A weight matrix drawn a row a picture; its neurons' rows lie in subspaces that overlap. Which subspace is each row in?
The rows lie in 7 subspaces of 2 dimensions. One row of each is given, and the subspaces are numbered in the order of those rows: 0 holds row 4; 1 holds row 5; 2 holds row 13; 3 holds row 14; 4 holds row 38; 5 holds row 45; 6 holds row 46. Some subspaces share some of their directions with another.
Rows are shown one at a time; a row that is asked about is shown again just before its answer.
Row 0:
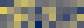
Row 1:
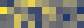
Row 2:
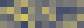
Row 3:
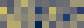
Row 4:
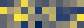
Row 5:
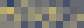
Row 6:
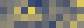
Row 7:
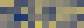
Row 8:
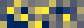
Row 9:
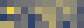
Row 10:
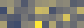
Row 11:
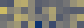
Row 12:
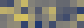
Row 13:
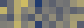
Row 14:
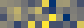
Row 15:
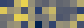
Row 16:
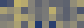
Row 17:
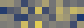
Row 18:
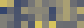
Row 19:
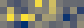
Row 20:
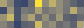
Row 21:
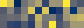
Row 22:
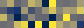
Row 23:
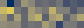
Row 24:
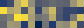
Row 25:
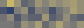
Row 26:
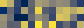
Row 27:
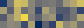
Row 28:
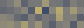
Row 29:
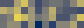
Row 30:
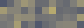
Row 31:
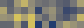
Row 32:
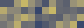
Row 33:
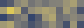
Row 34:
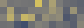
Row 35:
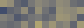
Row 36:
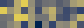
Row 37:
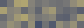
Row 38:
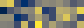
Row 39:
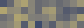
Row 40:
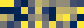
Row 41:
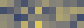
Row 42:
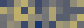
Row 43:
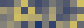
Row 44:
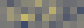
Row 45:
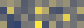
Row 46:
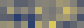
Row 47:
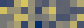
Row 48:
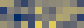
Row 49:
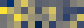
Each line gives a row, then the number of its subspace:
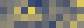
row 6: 4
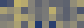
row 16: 0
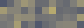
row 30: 3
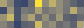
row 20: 2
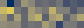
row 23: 1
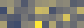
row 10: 5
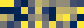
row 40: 6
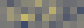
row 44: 2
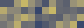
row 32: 3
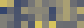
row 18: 0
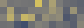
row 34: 2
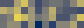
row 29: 4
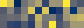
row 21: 0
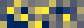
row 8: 5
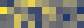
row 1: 4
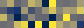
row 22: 3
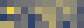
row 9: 6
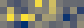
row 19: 2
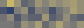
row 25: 1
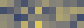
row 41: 0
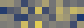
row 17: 0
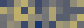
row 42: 4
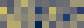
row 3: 5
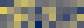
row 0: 4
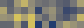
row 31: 6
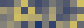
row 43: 4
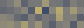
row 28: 0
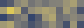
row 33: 6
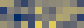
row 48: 6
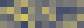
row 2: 5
